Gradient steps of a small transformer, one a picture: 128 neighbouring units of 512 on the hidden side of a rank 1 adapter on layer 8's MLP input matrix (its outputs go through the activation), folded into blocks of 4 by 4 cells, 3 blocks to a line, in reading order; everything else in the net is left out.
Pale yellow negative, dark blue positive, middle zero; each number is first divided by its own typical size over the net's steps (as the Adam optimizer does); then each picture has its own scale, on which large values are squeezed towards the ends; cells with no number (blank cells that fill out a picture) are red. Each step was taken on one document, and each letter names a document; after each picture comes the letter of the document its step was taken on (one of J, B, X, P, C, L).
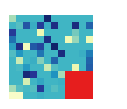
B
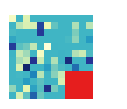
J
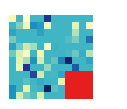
J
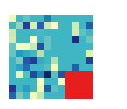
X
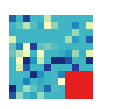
J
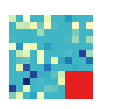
J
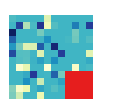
B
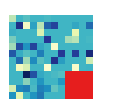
B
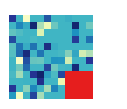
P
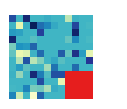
P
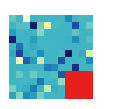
P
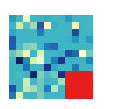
J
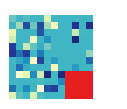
X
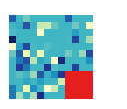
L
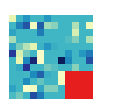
J
